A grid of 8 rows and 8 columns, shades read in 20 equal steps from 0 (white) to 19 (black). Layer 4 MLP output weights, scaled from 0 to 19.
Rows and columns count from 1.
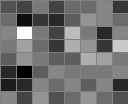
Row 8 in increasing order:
8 8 9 11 11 13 13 14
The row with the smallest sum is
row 3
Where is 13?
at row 1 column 1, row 8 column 4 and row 8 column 8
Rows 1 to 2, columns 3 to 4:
10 14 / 15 16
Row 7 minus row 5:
5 8 -1 -1 -3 6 2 6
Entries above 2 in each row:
8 8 7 8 8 8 8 8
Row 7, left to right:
17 16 9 11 9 12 9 16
